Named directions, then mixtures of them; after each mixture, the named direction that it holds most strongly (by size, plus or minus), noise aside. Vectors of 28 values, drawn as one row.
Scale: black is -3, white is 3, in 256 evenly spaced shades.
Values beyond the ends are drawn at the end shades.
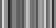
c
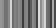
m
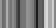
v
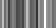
c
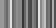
m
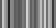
c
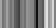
v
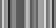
c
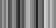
v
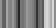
v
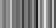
m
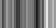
v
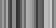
v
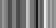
v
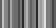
c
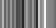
m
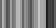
v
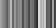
m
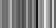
m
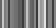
c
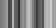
v
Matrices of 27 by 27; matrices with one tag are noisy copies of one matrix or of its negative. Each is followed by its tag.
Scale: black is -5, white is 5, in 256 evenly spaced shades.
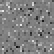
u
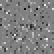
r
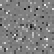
r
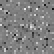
r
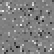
u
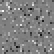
u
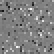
u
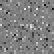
r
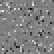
u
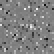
r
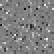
r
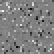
u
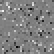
u
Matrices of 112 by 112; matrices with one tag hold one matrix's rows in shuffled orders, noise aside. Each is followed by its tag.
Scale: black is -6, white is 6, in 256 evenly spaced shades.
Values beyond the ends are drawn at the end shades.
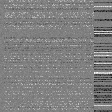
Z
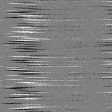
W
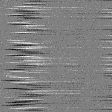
W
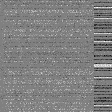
Z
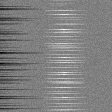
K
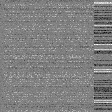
Z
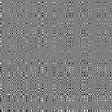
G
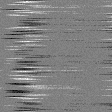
W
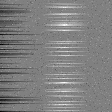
K
